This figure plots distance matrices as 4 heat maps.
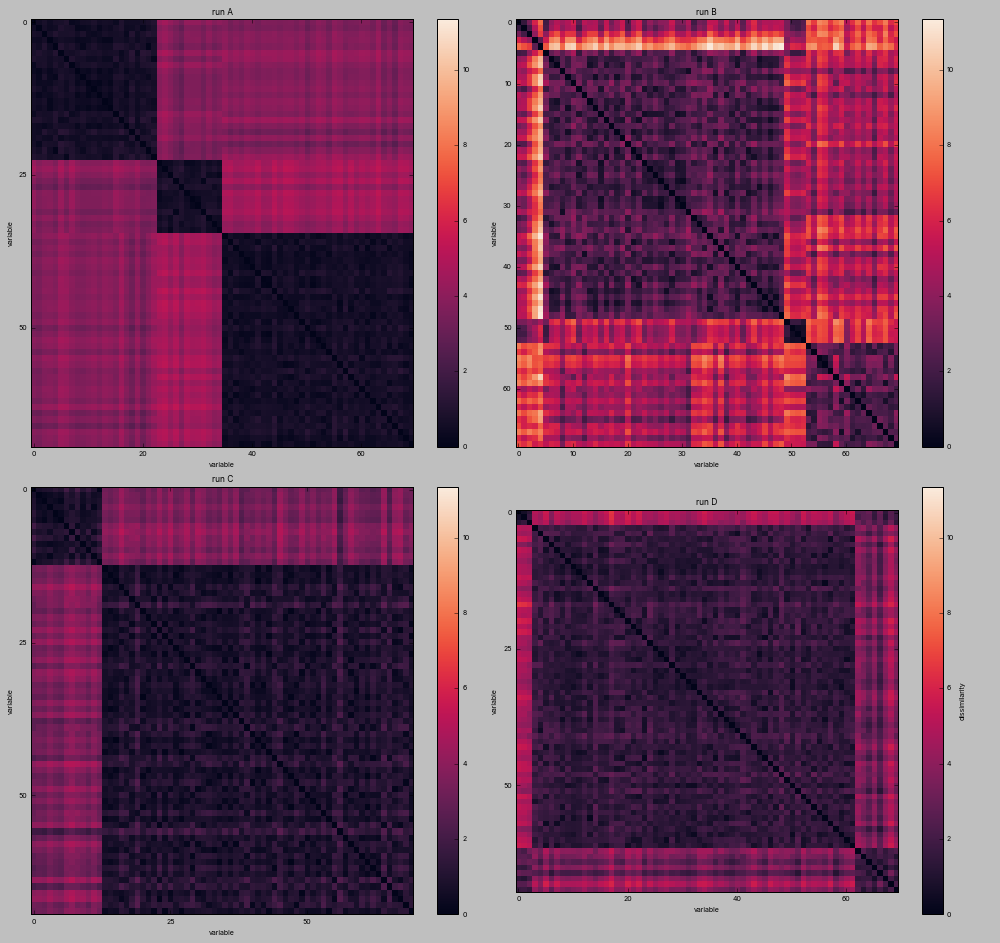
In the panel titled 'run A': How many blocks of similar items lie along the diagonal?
3
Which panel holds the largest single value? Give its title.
run B
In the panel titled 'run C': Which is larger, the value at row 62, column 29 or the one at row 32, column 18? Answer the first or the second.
the second
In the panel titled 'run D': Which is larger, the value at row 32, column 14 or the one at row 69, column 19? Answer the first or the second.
the second
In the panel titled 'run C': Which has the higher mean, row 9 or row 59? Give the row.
9
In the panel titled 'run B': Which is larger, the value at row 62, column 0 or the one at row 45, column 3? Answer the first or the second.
the second
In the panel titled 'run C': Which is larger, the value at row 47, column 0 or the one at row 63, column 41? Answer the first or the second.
the first
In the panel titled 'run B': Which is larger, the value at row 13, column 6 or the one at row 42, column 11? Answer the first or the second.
the second
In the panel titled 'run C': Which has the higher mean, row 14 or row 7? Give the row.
7
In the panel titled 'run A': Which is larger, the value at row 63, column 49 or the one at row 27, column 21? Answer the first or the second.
the second
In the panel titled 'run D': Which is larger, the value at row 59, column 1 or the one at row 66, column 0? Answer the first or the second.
the first
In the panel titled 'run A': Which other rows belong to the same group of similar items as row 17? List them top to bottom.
0, 1, 2, 3, 4, 5, 6, 7, 8, 9, 10, 11, 12, 13, 14, 15, 16, 18, 19, 20, 21, 22
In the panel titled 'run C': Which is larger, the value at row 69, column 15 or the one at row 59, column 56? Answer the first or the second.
the second
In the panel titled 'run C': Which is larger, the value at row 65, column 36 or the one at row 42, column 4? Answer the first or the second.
the second
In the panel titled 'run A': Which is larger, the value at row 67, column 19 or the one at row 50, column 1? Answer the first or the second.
the first
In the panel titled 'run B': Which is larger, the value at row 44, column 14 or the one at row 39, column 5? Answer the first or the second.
the second
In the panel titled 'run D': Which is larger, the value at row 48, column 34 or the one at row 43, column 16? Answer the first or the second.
the first
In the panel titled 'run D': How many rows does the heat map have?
70
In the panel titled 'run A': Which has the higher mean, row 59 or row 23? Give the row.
23
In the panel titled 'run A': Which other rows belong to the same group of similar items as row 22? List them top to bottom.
0, 1, 2, 3, 4, 5, 6, 7, 8, 9, 10, 11, 12, 13, 14, 15, 16, 17, 18, 19, 20, 21
